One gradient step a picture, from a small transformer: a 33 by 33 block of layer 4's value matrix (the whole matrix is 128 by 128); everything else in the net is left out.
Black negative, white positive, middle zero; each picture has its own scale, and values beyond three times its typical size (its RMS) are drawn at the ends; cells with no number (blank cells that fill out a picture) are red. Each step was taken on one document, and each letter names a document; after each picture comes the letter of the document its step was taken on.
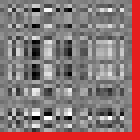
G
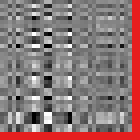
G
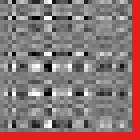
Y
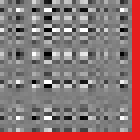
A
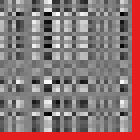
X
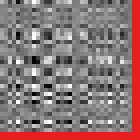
G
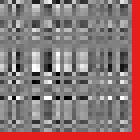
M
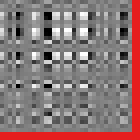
A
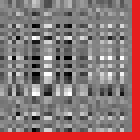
G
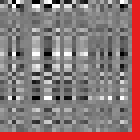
M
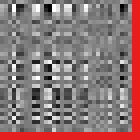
M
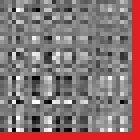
M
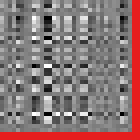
A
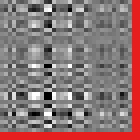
Y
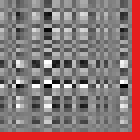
X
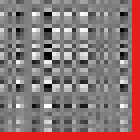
X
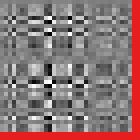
Y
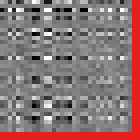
G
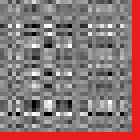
G
